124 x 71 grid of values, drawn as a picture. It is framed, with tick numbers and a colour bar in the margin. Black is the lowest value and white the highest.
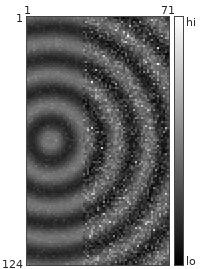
Rings spread out from the middle left. A vertical seam about 40% of the way across splits the table, and the left part is calmer. Overall the values sit about 30% of the way up the scale. No row or column stands out. No overall slope runs across the table.
